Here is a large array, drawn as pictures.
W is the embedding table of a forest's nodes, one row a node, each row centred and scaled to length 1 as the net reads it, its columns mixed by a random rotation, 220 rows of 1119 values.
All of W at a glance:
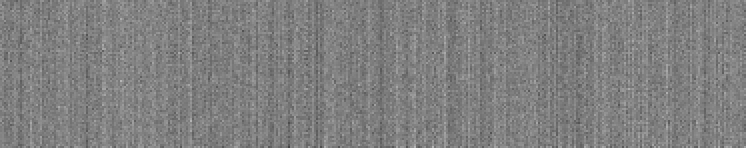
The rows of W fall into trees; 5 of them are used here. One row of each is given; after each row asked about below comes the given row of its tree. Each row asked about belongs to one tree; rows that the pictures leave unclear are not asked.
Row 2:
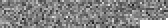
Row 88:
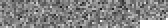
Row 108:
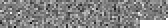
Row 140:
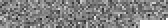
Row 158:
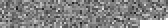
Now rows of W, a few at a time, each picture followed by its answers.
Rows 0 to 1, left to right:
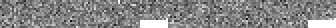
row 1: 158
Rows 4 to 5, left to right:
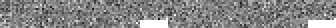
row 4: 158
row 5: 140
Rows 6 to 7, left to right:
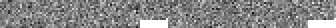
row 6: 2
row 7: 88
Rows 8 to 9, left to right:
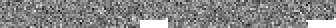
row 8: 158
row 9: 158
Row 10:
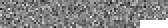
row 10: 108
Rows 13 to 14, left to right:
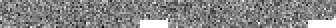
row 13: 140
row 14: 158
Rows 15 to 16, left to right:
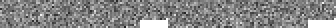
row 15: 108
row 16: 140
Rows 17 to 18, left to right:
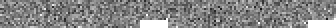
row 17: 108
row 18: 158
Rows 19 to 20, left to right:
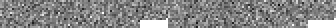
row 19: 108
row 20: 88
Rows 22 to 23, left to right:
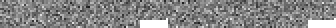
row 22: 108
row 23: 140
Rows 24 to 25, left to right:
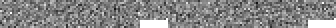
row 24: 108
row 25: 140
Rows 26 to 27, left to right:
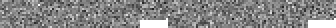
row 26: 2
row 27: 108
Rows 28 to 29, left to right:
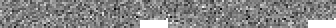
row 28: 108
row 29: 158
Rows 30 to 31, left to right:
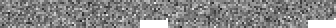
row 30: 140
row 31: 158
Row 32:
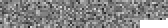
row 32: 140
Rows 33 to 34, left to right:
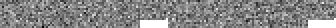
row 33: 88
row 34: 140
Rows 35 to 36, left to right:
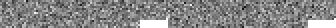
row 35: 88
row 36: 108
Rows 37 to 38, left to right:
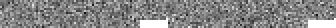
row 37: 88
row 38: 140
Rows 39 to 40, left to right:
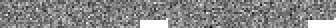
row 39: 140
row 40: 88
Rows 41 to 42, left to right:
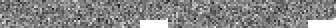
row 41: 158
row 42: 158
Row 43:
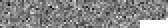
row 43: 158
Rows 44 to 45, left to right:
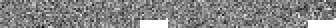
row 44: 88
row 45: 2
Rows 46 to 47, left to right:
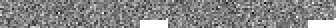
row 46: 108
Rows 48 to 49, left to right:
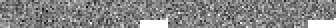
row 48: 158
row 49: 108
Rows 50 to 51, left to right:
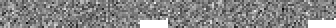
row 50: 140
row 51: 108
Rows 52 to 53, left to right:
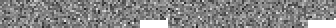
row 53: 108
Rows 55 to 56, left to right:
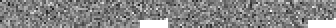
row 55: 158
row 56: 88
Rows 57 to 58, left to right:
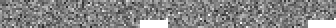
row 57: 88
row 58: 108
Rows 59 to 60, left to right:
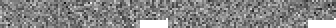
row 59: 88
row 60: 2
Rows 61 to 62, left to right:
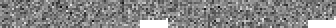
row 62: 158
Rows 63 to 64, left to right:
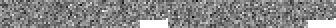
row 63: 88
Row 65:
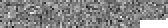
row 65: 158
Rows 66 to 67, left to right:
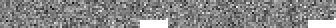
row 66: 158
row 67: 88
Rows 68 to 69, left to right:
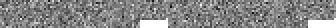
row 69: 88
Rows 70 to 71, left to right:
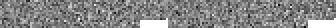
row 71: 2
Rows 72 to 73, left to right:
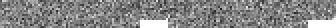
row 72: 2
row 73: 158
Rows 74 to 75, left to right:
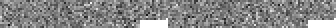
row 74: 88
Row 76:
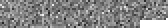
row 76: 108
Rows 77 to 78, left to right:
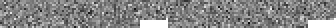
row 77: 108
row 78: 158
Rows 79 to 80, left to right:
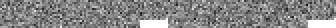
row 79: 158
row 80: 158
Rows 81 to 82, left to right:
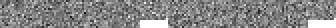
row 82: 108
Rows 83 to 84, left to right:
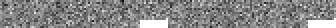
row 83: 88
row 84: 88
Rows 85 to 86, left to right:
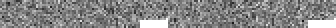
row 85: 158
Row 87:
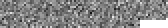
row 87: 108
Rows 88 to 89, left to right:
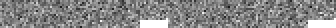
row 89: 88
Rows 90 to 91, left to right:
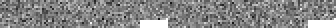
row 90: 158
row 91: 88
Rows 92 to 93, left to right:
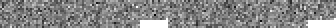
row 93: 88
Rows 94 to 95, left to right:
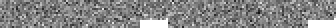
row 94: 158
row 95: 108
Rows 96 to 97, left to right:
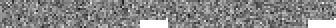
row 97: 140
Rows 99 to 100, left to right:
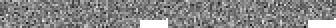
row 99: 140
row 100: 2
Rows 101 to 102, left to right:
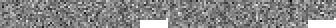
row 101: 88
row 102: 88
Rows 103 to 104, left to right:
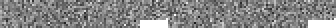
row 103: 88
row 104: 140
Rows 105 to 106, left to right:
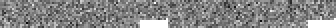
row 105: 140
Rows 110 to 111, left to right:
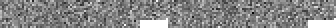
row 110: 88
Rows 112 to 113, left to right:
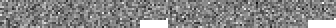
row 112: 108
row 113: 140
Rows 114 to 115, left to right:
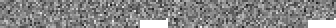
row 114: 2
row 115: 108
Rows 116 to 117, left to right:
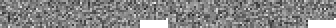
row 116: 140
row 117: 140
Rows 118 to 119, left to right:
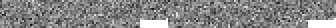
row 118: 2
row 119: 158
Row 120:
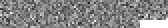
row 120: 108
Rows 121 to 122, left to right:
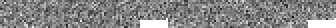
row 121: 108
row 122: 158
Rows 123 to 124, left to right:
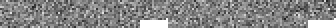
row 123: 108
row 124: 2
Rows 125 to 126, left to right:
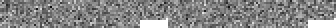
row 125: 158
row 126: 88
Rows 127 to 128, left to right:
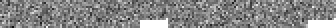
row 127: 158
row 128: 88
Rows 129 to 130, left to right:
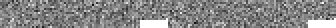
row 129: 88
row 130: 140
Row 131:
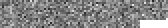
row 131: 88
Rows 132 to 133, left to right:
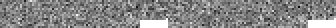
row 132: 2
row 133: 158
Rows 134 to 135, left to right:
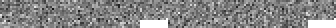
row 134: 158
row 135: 108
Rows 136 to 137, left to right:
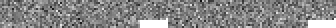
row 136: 158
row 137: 108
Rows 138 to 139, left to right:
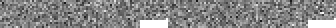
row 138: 88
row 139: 88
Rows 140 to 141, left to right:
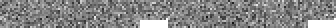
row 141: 88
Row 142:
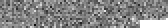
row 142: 158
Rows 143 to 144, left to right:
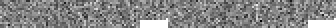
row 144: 88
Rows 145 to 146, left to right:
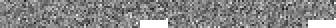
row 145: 2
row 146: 108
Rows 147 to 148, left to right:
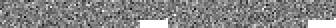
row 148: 140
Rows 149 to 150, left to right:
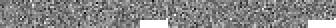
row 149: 88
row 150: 140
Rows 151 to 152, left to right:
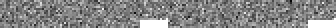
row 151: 158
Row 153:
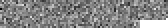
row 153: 108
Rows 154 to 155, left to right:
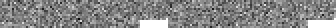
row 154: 158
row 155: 88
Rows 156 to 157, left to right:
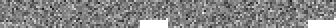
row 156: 158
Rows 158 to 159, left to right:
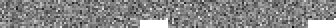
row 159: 108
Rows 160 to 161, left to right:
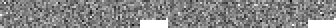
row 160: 108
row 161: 88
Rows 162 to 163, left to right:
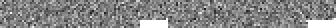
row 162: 108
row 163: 158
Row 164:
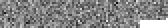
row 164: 140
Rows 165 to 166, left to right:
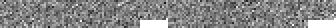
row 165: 108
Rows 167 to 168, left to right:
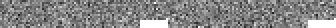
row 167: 140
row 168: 140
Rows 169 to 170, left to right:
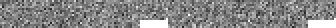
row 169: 88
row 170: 108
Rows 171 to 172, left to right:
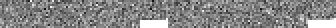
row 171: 88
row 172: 158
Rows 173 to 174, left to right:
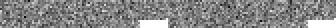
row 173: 88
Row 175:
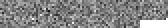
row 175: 108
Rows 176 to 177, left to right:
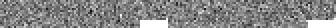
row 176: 108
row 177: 158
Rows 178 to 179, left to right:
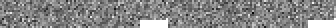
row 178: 108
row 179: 88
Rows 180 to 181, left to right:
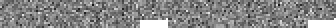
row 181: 2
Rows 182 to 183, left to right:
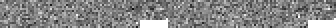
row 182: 2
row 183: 2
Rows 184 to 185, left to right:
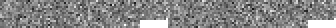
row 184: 88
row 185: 88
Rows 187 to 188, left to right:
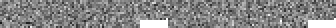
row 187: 140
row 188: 2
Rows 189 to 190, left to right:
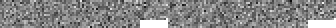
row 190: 88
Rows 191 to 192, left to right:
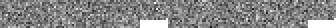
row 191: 140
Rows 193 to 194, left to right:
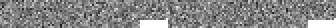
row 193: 88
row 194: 140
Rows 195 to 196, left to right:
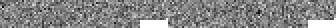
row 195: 88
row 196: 108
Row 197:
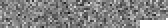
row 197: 88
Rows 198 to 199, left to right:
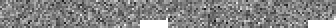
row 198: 88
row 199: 158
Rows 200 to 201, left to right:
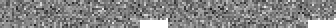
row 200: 158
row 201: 158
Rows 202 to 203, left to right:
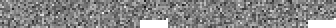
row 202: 108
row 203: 88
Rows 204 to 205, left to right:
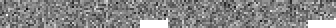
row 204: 140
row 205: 88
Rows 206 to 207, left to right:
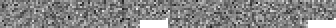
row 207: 88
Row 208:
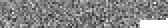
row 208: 140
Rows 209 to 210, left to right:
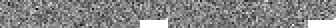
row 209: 158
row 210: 88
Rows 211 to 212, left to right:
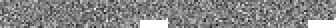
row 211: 140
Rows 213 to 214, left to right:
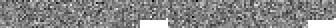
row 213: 88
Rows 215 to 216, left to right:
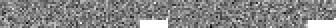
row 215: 140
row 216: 88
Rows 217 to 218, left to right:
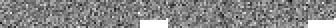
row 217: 108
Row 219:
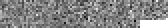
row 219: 88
